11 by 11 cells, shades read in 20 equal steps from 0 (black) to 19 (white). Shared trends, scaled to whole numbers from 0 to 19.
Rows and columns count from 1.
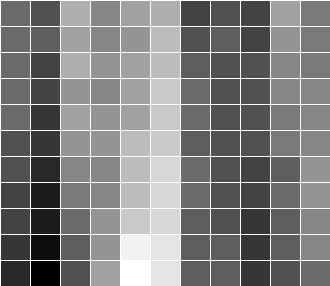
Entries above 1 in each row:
11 11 11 11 11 11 11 11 11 10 10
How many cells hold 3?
2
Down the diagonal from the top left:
8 7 13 10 12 15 8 6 4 7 8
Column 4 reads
10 10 11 10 11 11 10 10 11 11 12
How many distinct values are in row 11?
9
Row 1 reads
8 6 13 10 12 13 5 6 5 12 9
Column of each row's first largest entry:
3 6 6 6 6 6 6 6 6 5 5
